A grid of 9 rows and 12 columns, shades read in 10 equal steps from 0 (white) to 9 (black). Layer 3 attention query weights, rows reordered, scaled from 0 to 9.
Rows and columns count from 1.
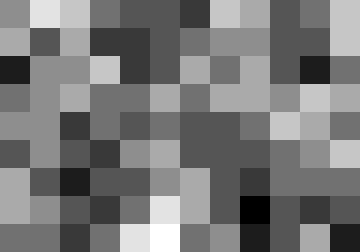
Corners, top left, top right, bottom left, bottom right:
4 2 5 8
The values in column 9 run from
3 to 9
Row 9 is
5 5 7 5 1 0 5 4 8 6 3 8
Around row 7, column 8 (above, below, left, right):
6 6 3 7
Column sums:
41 38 46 49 47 34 43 42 48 46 43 38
